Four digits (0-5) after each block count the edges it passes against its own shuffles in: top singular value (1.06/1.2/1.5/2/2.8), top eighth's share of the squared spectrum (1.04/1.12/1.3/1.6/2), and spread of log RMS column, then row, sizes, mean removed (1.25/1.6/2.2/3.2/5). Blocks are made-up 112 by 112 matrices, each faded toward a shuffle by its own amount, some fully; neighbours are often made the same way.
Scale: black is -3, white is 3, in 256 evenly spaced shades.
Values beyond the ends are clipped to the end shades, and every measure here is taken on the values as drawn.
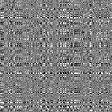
5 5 4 4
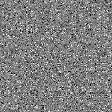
4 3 1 1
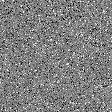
0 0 0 0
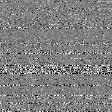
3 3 0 4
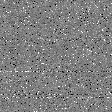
2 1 0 1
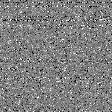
1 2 0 3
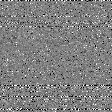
3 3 0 3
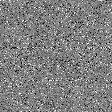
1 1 0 2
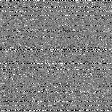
2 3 0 4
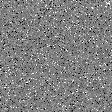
0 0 0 0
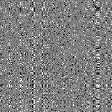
5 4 3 2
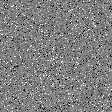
0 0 0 0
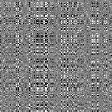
5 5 4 4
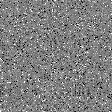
3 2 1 0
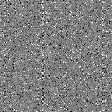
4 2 1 1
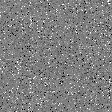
1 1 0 0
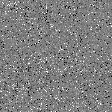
1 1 1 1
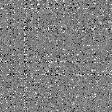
2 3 3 3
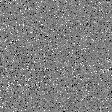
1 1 0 1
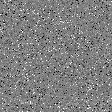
0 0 0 0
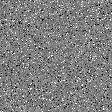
0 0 0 0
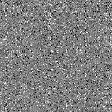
4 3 2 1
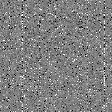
4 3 2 1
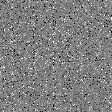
3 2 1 0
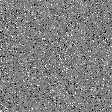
2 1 0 0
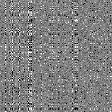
5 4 4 3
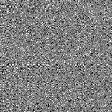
4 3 2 2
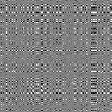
5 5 4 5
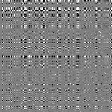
5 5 4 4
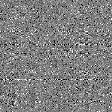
4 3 1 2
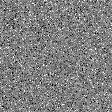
2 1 0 0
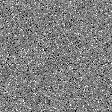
2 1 0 0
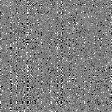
4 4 3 2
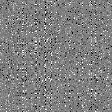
4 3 3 2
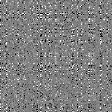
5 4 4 3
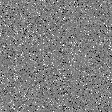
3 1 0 0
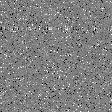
3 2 0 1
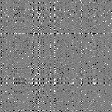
5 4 3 3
